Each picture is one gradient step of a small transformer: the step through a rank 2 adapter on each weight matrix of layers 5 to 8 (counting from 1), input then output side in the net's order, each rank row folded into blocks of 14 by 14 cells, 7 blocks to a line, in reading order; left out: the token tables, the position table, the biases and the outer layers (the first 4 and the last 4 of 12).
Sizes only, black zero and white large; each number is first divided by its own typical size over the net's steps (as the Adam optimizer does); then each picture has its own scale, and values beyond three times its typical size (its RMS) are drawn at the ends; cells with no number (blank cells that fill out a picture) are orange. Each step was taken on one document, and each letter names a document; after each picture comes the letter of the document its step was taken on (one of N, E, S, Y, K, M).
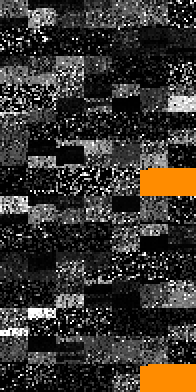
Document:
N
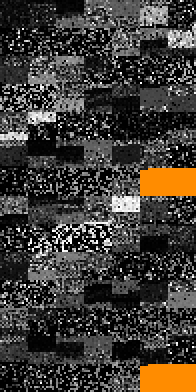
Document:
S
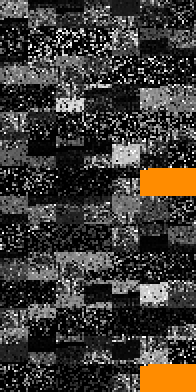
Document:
S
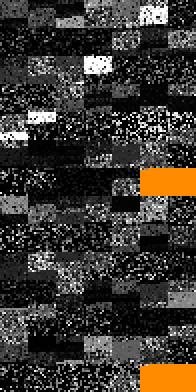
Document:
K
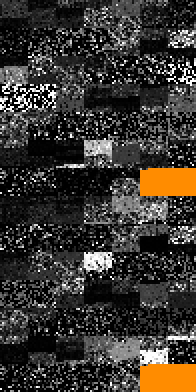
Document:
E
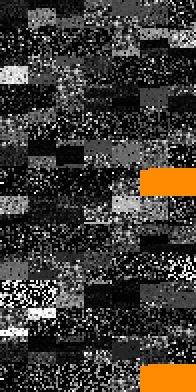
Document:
S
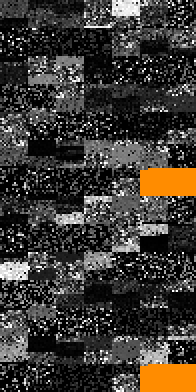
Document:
E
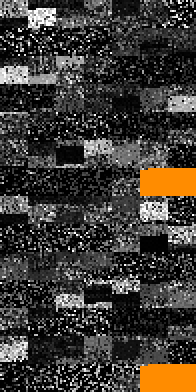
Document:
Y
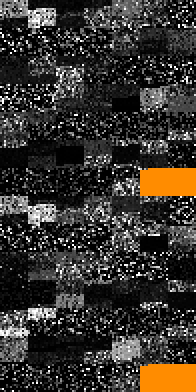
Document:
N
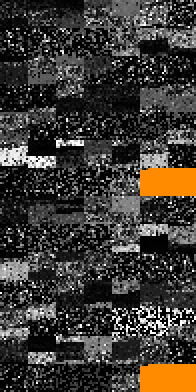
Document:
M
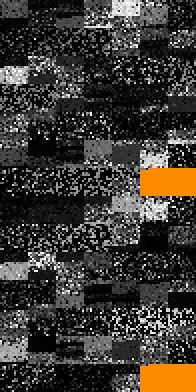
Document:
E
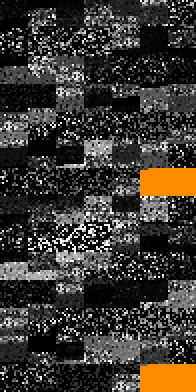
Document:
S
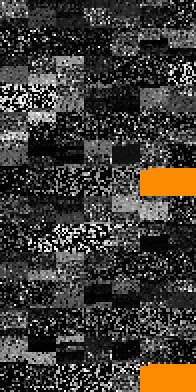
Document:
M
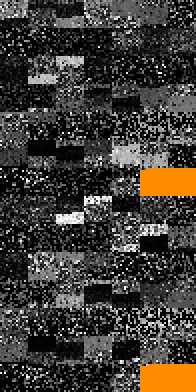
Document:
M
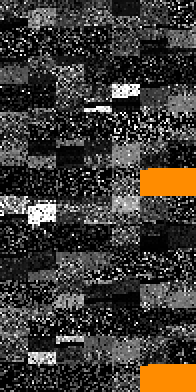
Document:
Y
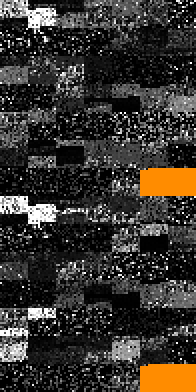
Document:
N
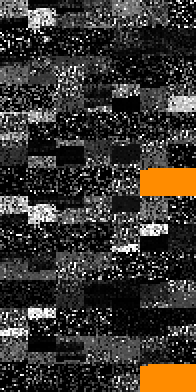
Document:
N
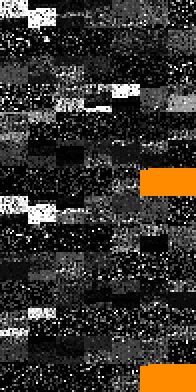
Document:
N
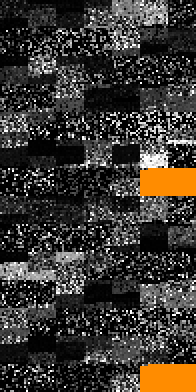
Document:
K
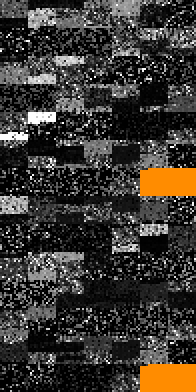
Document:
Y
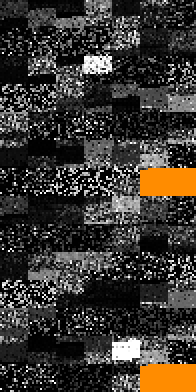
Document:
K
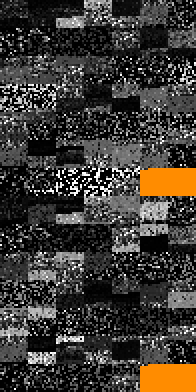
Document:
M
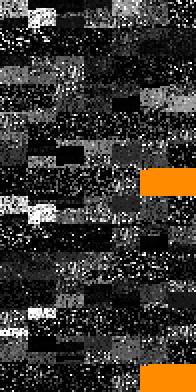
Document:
N
